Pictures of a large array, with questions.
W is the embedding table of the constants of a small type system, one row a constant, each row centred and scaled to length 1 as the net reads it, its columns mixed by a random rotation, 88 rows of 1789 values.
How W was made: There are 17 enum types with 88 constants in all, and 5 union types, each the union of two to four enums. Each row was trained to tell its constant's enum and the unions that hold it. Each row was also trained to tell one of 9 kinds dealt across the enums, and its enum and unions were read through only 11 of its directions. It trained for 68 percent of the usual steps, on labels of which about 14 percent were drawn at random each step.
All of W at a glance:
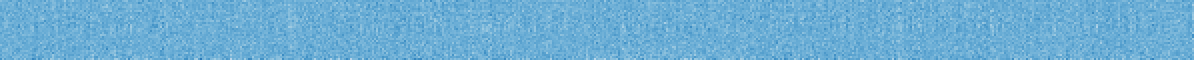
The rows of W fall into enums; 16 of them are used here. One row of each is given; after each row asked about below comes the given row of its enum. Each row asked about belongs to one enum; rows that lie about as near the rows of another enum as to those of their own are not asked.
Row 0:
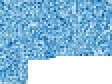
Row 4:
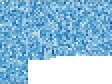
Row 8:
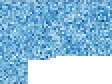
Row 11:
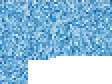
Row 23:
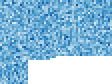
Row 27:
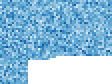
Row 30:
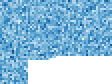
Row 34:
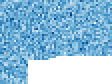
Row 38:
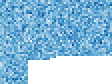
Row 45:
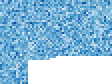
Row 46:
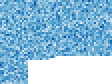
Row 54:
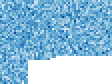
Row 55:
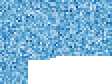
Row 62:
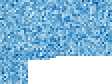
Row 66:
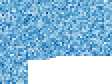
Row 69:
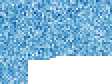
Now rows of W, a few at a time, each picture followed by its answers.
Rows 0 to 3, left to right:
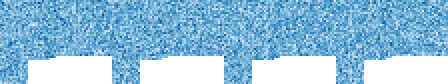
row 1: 30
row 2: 38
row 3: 66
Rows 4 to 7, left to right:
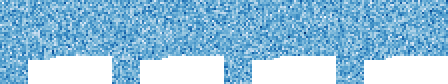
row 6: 69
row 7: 11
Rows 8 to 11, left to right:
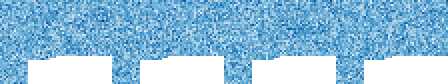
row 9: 27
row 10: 46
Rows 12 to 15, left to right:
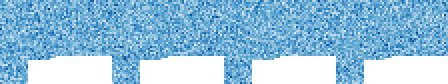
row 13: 38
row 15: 69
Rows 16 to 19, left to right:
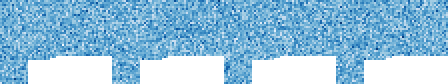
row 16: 38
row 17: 46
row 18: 55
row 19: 54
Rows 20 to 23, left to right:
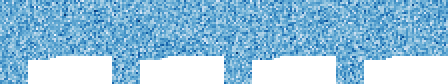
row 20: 8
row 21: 66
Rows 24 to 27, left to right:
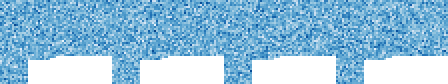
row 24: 69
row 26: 4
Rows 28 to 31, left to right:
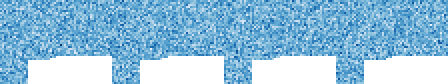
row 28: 45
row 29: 27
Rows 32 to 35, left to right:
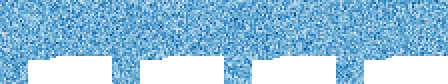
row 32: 38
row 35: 55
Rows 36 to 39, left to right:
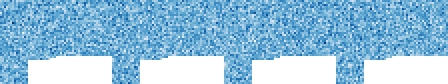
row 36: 69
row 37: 27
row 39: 34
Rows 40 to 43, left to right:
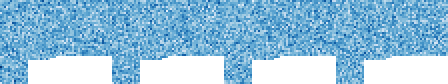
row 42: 46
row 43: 30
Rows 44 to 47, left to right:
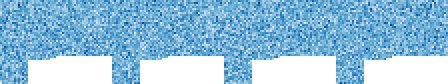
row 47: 30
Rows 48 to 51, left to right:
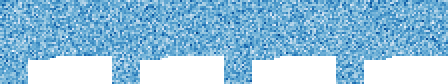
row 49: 34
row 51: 45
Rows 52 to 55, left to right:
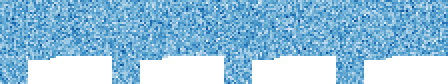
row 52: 45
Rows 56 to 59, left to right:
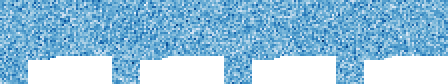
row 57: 66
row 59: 34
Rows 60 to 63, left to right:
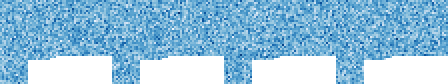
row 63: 27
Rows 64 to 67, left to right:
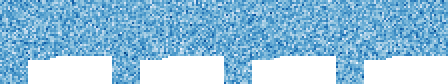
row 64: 27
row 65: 30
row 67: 46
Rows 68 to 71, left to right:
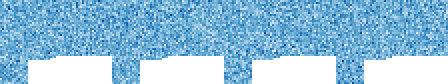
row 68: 55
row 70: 45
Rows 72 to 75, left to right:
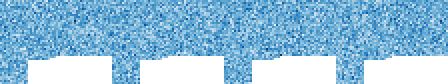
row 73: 4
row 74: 69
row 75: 46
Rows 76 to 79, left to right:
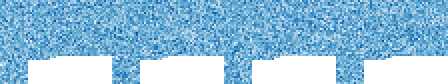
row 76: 23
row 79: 45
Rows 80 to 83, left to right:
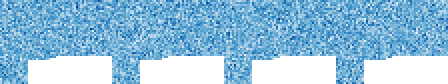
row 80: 55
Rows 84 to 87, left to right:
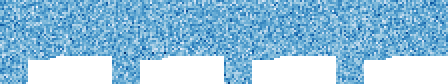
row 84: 0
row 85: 30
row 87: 38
